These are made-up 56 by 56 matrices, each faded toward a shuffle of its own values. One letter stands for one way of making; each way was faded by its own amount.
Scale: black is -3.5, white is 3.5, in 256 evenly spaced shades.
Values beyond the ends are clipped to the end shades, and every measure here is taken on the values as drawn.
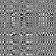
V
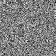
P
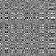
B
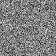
P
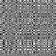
B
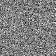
P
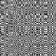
B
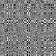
B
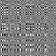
V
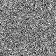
P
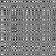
V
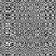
B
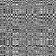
B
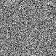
P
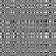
V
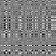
V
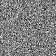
P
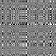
V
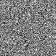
P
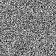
P
